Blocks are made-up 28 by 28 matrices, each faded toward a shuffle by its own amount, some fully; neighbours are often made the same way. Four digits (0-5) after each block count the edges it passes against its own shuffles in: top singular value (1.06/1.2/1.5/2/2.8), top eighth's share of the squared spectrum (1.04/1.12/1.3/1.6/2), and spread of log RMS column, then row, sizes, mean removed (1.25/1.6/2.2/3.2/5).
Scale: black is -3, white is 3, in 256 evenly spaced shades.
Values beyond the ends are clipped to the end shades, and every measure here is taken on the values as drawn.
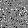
0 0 0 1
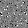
0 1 0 0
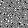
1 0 0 0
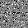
1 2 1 2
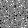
0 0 0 0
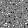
1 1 0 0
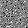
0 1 0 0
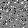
1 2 0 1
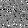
2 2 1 1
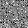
1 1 1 1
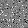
1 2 0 0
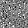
1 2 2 0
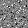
0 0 0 0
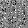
1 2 2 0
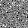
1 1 0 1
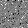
0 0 0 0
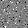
0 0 0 0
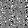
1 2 2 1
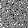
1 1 1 0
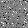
2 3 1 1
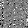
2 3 2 1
